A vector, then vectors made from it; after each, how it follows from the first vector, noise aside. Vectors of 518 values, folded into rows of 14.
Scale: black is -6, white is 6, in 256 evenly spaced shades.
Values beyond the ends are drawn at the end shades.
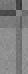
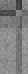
copied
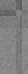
shrunk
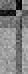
scaled up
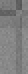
shrunk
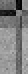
scaled up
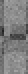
wrapped around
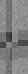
wrapped around
